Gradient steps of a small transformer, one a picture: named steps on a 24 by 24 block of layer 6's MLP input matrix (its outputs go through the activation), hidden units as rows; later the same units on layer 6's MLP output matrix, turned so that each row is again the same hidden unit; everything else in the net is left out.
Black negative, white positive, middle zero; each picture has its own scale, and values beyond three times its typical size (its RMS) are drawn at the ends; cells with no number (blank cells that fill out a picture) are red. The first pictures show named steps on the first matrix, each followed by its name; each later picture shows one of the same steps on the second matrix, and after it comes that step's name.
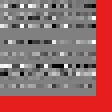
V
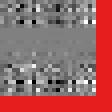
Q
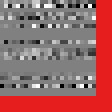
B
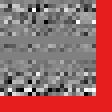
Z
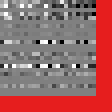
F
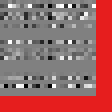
B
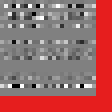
B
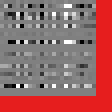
F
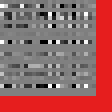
F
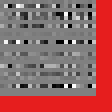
F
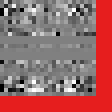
Z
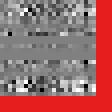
Z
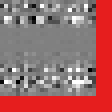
Q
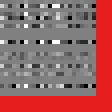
V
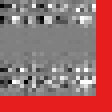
Q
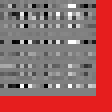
F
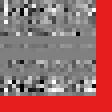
Z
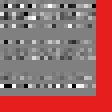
B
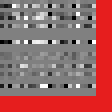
V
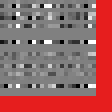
V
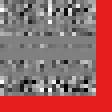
Z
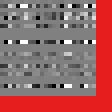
V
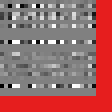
V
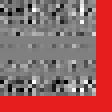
Z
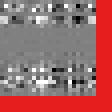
Q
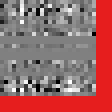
Z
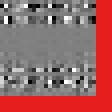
Q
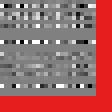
V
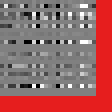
F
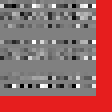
B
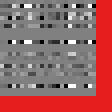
V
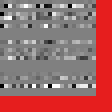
B
